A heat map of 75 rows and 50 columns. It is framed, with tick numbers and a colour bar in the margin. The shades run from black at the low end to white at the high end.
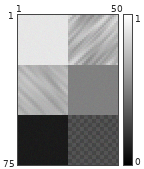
It is made of 3 by 2 panels. Panel 1,1: very high, flat. Panel 1,2: high, slanting up to the right. Panel 2,1: high, slanting down to the right, faint in contrast. Panel 2,2: middling, flat. Panel 3,1: very low, flat. Panel 3,2: low, checkered, faint in contrast.
